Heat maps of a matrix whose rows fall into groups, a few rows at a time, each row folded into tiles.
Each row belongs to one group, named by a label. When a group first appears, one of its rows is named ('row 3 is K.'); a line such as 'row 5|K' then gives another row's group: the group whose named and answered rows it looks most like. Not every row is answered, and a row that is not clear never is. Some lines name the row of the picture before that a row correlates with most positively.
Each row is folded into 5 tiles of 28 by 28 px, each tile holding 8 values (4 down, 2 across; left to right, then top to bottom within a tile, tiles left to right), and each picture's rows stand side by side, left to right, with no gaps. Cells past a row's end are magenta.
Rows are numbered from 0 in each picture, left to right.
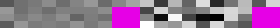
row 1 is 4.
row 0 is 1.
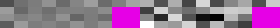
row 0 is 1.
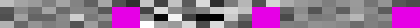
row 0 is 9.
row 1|4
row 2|9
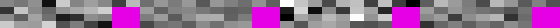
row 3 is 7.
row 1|7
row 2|9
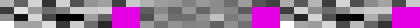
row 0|4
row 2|4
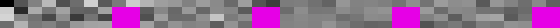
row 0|1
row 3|7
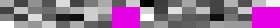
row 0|4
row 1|1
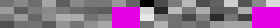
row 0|7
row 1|1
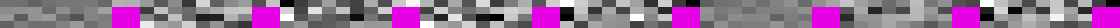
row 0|1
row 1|4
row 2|1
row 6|9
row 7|9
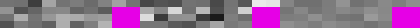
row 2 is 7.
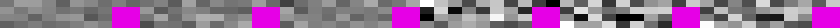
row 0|7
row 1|7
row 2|1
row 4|4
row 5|4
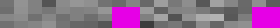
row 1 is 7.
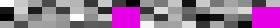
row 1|4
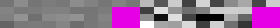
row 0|7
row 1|4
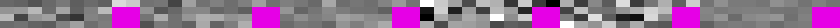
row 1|7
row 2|7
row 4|4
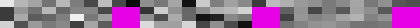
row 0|9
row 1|4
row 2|9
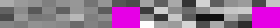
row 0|9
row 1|4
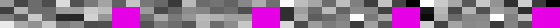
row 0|4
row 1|7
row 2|9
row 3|9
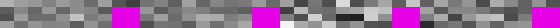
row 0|9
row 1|7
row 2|4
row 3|7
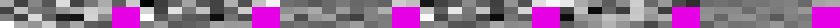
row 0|4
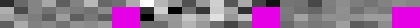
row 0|1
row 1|9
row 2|7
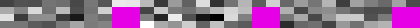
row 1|4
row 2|7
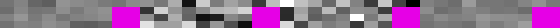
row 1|4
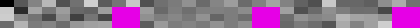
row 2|7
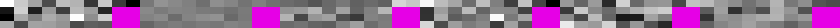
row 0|9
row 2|1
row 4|4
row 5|9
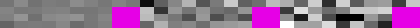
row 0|7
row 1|1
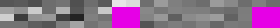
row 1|7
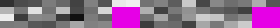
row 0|1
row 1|7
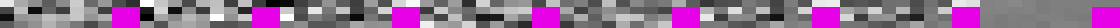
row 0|9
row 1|9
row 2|1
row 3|4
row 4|7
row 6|1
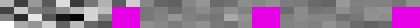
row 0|4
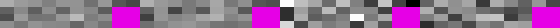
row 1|9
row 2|9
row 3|7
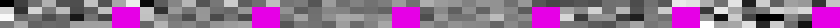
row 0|1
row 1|1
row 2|7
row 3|9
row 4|1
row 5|4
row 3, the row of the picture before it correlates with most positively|0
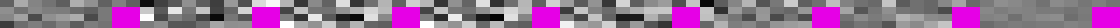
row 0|7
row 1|1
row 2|4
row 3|4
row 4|4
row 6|7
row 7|7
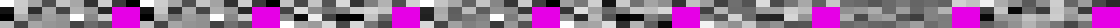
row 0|9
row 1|9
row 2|4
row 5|4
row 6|1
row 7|9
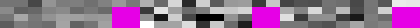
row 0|7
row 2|1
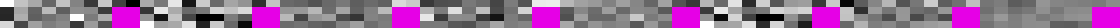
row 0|9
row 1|4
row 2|1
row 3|1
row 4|9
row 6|1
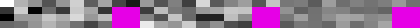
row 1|4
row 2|7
